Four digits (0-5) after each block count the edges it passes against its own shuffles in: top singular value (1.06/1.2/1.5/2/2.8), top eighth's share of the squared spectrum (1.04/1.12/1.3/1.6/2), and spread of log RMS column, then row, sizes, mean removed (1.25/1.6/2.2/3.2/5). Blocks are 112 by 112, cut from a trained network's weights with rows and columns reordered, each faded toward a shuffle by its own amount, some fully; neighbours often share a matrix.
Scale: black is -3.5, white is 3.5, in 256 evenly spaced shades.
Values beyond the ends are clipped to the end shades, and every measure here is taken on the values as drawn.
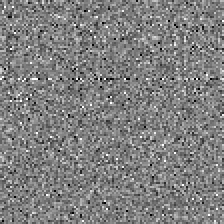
3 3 1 2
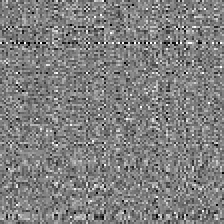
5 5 3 3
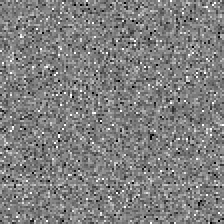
0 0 0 0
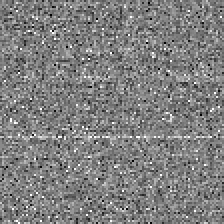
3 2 1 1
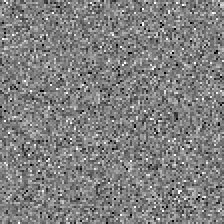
0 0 0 0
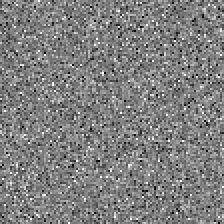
0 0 0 0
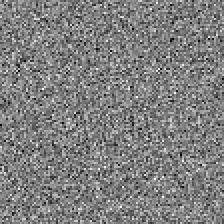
3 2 1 0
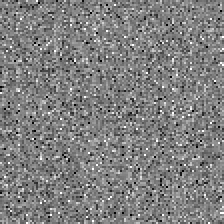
2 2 0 1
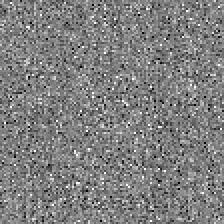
2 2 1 1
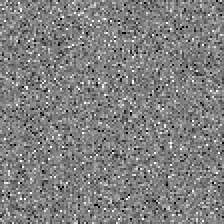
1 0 0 0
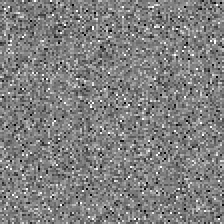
1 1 0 0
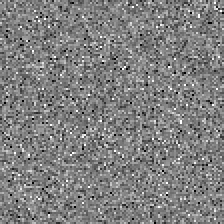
0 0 0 0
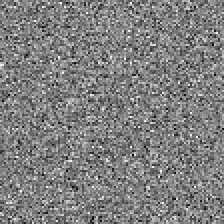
4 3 1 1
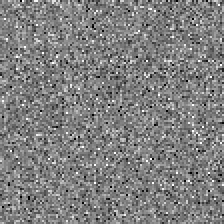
3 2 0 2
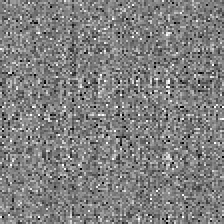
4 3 1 3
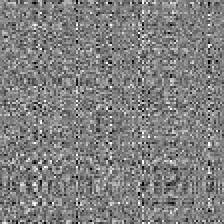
5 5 4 3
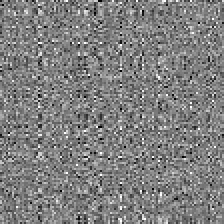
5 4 3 2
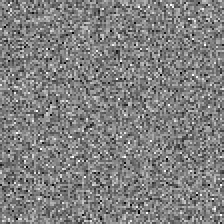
3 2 0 0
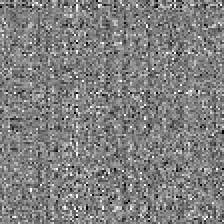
3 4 2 3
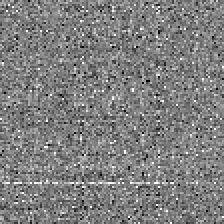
3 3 2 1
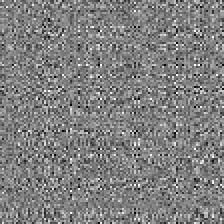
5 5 3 4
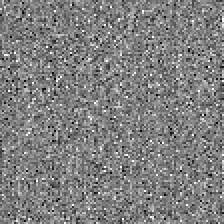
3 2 1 1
